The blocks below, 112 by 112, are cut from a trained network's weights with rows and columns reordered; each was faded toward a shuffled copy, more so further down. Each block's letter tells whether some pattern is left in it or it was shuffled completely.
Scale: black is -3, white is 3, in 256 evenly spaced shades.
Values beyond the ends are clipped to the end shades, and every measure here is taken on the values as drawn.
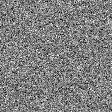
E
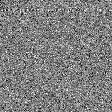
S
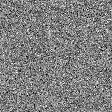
E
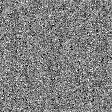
S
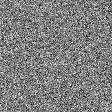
E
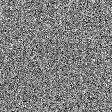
S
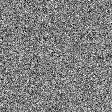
S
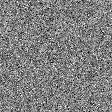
E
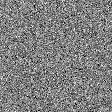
E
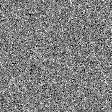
E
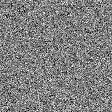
E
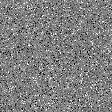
S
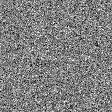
E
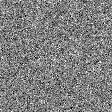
E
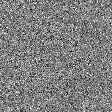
S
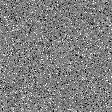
E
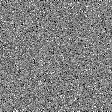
S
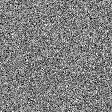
E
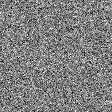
E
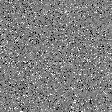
S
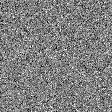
E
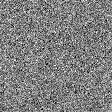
S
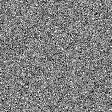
E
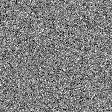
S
